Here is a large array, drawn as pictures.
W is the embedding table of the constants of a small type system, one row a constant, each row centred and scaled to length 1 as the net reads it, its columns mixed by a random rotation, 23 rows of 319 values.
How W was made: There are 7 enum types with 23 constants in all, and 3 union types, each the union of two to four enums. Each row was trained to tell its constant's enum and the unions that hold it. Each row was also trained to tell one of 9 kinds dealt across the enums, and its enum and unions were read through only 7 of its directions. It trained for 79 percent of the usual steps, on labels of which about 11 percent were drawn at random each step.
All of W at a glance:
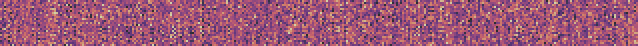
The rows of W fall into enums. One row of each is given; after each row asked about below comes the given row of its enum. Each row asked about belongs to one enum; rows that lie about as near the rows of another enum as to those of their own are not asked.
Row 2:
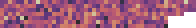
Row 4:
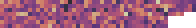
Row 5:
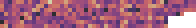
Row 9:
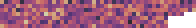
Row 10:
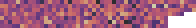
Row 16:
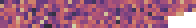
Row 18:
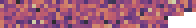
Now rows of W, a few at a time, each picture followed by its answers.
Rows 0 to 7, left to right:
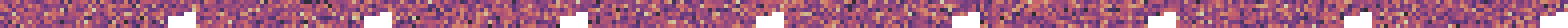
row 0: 10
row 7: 18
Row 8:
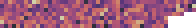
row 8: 2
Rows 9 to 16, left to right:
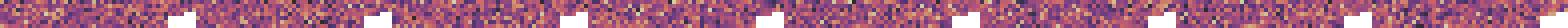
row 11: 5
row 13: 10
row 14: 16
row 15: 10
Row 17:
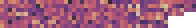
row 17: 9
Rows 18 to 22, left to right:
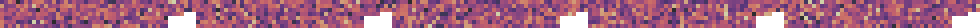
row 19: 5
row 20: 16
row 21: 9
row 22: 2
